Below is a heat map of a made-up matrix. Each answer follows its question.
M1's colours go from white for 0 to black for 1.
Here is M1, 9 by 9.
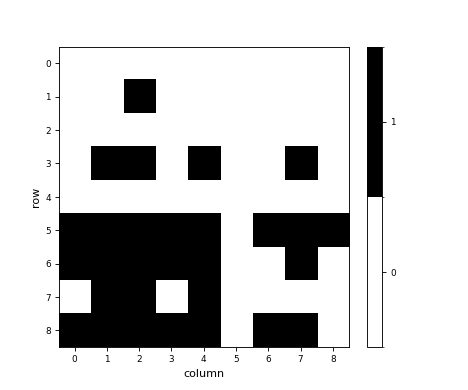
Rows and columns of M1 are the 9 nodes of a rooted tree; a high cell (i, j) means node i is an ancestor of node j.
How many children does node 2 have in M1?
0
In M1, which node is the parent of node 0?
6
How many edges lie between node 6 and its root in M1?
2
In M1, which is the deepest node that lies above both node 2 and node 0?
6
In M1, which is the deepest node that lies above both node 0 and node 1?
6
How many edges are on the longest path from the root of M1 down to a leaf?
6
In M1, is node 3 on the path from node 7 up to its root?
yes
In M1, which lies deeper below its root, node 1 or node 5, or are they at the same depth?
node 1
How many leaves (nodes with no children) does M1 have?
3
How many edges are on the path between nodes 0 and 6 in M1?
1
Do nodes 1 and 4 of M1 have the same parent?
yes
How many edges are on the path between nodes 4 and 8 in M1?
4
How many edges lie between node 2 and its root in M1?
6
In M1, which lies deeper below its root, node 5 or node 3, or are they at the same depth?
node 3
